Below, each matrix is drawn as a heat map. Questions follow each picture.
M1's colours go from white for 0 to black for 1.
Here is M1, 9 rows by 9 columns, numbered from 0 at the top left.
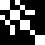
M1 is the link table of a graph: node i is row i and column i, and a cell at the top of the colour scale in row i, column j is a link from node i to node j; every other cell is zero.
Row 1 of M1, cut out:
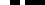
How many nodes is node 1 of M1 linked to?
6
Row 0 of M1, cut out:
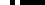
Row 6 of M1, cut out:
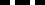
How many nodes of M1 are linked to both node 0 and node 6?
4
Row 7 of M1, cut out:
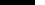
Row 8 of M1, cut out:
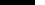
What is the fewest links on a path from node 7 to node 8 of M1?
2
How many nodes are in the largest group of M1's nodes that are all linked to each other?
5
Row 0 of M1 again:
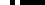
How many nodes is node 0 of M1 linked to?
6
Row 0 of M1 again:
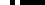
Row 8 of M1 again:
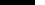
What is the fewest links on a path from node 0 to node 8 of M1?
1
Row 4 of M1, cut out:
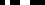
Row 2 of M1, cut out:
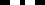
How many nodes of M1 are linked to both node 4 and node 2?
3
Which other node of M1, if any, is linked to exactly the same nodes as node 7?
node 8
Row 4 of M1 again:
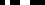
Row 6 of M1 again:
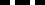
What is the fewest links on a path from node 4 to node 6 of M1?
1
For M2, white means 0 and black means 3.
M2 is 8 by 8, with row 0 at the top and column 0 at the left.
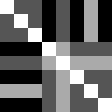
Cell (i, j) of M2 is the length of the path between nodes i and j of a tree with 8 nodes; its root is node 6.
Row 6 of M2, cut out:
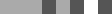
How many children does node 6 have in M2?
4
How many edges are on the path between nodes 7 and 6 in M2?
2
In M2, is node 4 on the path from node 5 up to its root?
yes
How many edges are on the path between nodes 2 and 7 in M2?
3
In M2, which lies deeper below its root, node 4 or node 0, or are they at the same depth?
the same depth
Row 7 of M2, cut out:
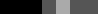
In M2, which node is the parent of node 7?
4
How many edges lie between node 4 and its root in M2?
1
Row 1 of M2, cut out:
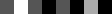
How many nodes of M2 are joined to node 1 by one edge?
1
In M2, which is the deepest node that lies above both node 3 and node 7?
4
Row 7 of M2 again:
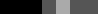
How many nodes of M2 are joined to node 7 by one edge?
1
